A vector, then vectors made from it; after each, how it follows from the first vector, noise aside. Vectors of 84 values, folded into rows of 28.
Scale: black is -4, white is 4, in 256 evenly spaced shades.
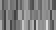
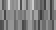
reversed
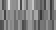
reversed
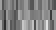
copied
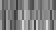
copied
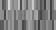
reversed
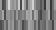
reversed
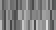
copied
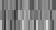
copied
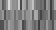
reversed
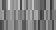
reversed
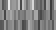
reversed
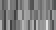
copied
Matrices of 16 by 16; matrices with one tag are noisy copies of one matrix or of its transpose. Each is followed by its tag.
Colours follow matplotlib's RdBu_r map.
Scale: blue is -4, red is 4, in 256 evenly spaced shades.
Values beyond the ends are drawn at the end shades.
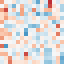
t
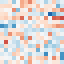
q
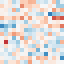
q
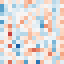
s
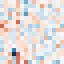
q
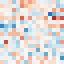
q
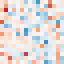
t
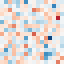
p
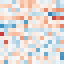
q
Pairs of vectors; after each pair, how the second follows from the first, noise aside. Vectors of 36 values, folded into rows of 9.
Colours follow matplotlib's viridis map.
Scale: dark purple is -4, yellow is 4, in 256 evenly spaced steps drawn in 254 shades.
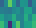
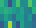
negated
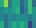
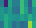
negated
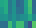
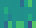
partly zeroed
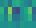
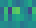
negated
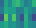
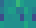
partly zeroed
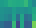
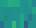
partly zeroed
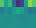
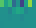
partly zeroed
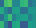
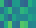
negated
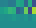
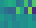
negated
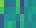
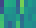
negated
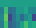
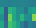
negated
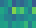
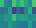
negated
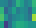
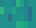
partly zeroed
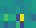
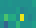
partly zeroed
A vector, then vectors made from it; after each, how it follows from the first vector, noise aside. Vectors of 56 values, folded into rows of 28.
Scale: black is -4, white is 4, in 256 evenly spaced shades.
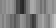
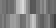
negated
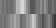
negated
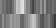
negated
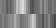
negated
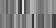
sign-scrambled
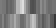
negated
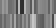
sign-scrambled
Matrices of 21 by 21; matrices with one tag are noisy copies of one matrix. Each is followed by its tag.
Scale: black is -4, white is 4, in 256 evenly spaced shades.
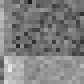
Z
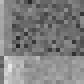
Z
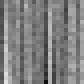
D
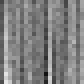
D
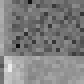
Z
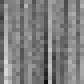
D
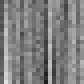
D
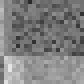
Z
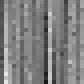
D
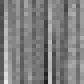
D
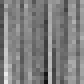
D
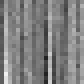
D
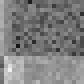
Z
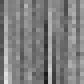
D
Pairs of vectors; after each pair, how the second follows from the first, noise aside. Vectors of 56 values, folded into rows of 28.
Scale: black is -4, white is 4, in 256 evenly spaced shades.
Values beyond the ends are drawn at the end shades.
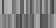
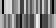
scaled up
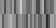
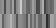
copied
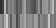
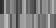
copied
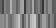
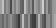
negated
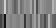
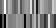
scaled up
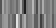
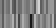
reversed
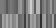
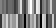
scaled up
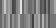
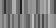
negated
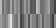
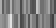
copied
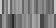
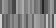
reversed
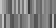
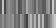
reversed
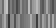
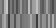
copied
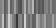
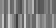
copied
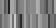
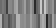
reversed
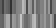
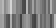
negated
